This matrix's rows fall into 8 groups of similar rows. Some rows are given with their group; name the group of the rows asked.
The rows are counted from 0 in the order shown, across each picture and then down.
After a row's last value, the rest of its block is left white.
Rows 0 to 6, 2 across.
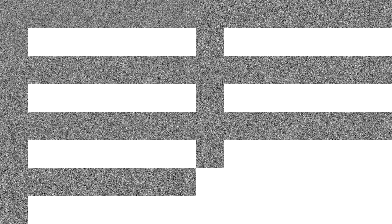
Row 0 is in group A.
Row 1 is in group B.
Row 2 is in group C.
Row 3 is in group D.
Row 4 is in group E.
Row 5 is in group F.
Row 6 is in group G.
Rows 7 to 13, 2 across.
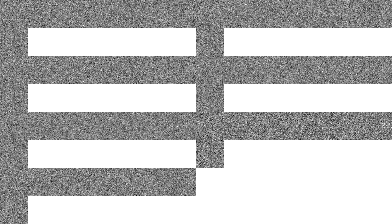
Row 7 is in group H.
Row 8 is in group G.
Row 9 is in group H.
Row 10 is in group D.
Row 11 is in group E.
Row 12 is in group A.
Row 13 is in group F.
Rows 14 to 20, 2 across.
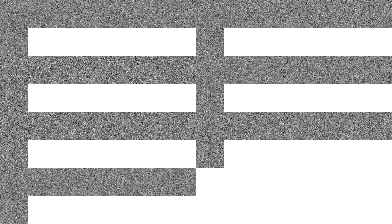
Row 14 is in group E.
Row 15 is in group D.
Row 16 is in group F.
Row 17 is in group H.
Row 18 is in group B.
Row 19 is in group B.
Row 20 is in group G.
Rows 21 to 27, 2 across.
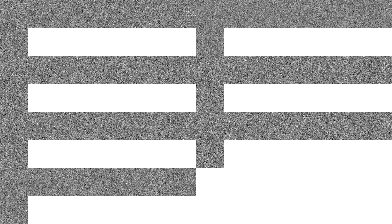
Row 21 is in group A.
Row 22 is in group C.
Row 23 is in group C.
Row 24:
G
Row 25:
G
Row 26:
F
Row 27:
D
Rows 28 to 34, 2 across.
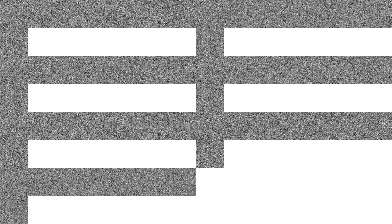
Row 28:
C
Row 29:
H
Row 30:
H
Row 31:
F
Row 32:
C
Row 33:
A
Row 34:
D
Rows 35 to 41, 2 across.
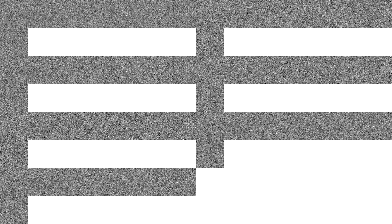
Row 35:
D
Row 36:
F
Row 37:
D
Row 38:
H
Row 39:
A
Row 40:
E
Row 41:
E
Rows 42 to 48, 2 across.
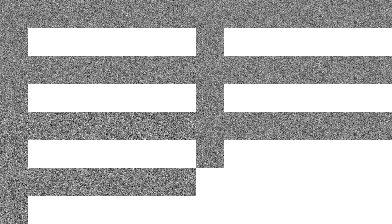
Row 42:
D
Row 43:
C
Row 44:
H
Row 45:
C
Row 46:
F
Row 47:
C
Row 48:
E
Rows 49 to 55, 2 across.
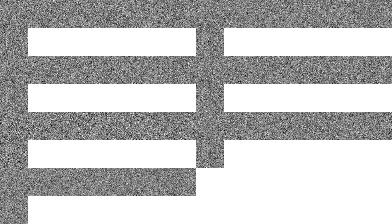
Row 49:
C
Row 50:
F
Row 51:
B
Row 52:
G
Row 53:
F
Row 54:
H
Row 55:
F
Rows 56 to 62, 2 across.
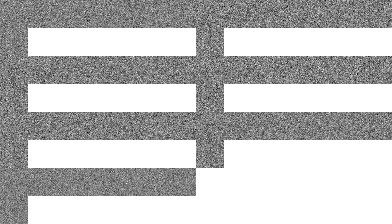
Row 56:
H
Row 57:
B
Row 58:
E
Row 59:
D
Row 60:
H
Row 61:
E
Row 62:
D
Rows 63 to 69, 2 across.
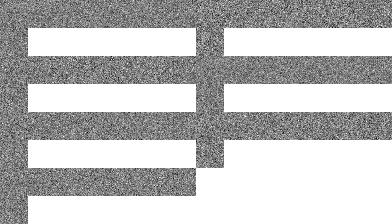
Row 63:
E
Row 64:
F
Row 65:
D
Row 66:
E
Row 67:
B
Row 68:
G
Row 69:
D
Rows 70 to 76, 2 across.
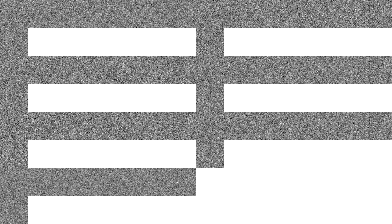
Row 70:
F
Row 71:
D
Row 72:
C
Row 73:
B
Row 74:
B
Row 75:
B
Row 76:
E
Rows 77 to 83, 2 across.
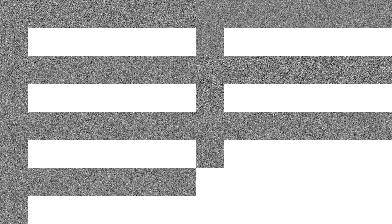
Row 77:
H
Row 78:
H
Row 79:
B
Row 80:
A
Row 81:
E
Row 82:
C
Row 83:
F
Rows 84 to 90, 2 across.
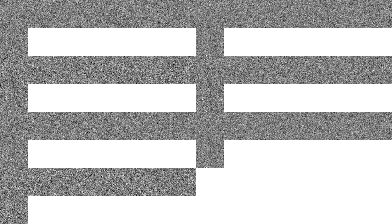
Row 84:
C
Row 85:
H
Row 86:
G
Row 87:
E
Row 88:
B
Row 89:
H
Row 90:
F
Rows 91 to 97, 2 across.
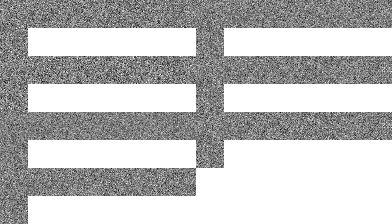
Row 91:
A
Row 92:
E
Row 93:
C
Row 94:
A
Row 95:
E
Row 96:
A
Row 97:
D
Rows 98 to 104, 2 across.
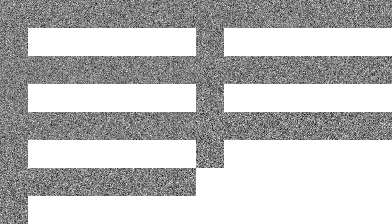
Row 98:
H
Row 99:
D
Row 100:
D
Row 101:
E
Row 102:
F
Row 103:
A
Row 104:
E
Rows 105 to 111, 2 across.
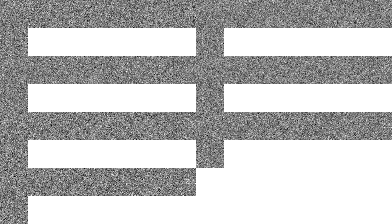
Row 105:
H
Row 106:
C
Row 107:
D
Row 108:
E
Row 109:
F
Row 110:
A
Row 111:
A
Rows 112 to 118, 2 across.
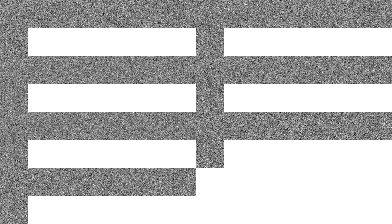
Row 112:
C
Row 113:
G
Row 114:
H
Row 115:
E
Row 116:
E
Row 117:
A
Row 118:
B
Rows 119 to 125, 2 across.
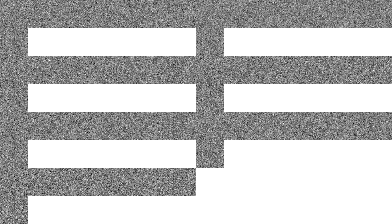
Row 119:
H
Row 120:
C
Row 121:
G
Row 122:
E
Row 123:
B
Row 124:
C
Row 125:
B
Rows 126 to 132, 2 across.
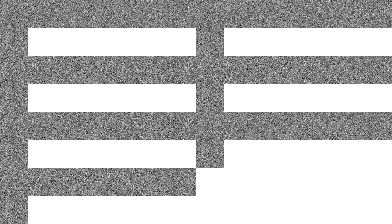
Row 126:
B
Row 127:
E
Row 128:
G
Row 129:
F
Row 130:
G
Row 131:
F
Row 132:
F
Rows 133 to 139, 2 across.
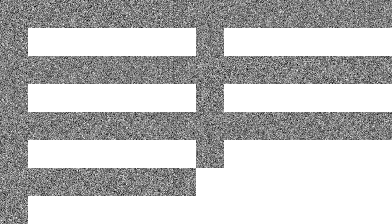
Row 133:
B
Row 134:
B
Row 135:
B
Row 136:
F
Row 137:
F
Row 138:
E
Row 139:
C
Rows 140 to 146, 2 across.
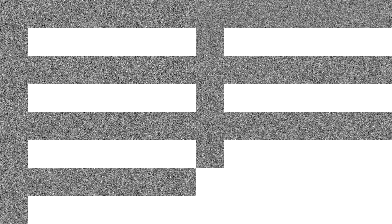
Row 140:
G
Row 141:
H
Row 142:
D
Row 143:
C
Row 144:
A
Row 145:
E
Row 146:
G
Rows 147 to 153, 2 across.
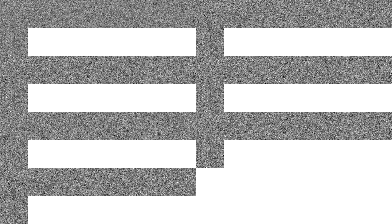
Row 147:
H
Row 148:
E
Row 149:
H
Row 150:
H
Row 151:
C
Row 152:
H
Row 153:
E
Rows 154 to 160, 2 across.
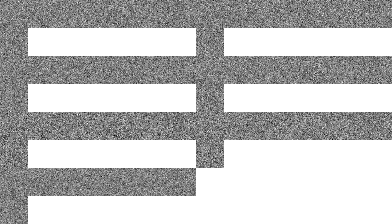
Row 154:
C
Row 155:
D
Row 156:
H
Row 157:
C
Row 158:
C
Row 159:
F
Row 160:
E
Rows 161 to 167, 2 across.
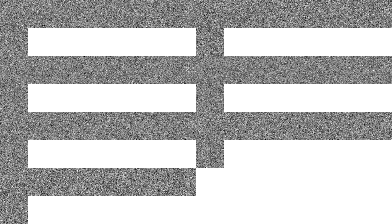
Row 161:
G
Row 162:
E
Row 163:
A
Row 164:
E
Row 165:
F
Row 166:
H
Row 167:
C
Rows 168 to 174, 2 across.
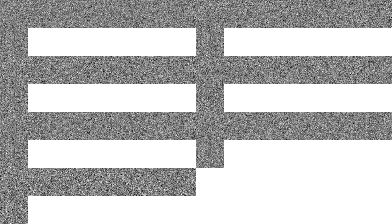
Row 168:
H
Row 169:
H
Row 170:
H
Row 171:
D
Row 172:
H
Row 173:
B
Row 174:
F
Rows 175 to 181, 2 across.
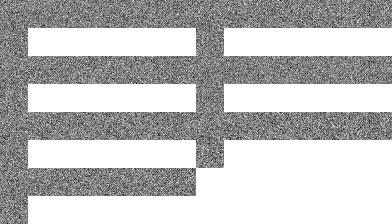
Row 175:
E
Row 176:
G
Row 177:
F
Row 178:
D
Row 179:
C
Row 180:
G
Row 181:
E
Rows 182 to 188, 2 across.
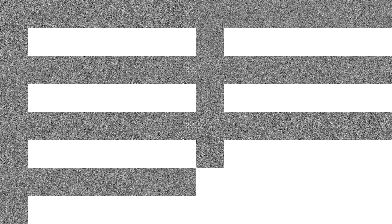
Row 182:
G
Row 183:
D
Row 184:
A
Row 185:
H
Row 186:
A
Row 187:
G
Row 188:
C
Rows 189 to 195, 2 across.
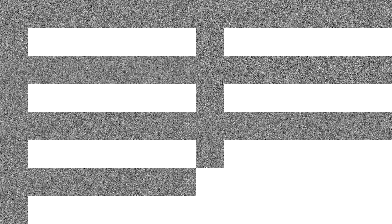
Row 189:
B
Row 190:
F
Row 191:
C
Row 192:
D
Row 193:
A
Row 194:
H
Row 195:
A
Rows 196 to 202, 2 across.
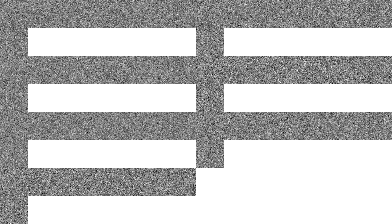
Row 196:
E
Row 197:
G
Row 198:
C
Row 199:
F
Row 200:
B
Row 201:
B
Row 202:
H
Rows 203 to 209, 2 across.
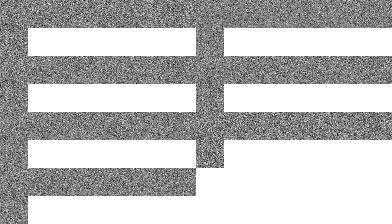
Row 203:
G
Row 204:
D
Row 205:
G
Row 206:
E
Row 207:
C
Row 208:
C
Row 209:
E
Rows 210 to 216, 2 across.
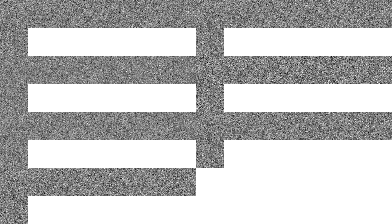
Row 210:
A
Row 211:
E
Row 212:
D
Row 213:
A
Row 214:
C
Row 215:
E
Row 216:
E
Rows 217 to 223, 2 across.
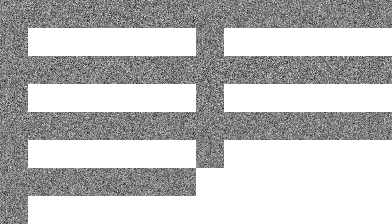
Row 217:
H
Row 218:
C
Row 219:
F
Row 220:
B
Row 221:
H
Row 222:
B
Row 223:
C
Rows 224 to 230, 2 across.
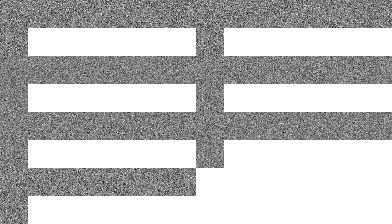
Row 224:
F
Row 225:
F
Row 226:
E
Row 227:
C
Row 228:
H
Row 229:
B
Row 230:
C
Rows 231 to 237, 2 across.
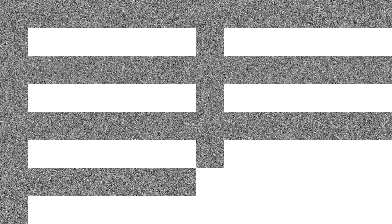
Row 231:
E
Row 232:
C
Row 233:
G
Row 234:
F
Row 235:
A
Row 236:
G
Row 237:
F
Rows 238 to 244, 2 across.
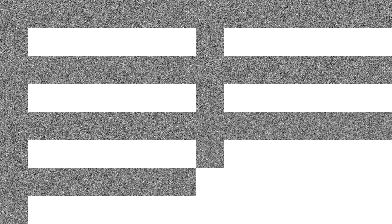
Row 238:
A
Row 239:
H
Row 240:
C
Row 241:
A
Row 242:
E
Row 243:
B
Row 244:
B
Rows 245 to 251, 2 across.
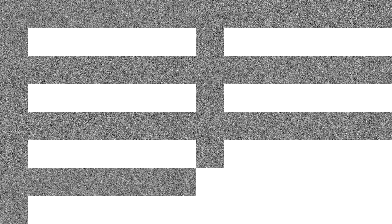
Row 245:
D
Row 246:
D
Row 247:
E
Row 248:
D
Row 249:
F
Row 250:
G
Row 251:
G
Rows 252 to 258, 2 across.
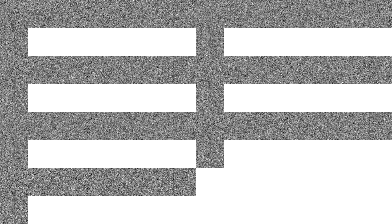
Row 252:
E
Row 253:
H
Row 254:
B
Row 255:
G
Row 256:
H
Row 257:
B
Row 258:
B
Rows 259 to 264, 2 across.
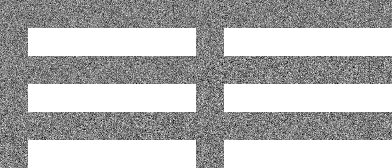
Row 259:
D
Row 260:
B
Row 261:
F
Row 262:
B
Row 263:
G
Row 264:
F
